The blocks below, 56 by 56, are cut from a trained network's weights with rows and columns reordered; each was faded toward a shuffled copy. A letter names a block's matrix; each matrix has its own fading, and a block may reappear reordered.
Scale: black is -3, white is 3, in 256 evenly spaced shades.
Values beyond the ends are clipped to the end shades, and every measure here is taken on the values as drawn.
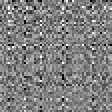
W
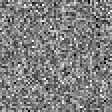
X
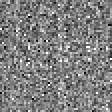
X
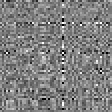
W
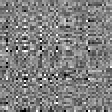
W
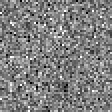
X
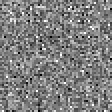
X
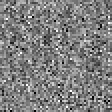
X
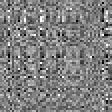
W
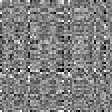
W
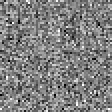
X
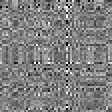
W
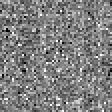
X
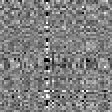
W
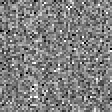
X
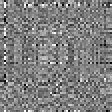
W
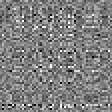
W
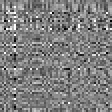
W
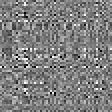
W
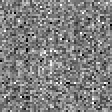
X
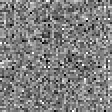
X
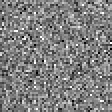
X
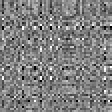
W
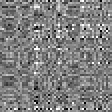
W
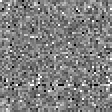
X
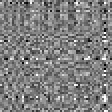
W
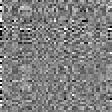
W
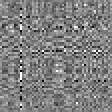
W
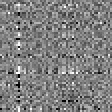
W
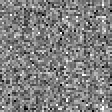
X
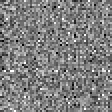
X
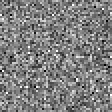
X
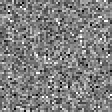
X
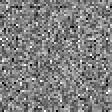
X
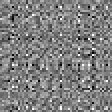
W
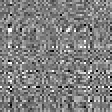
W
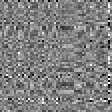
W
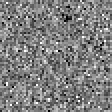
X
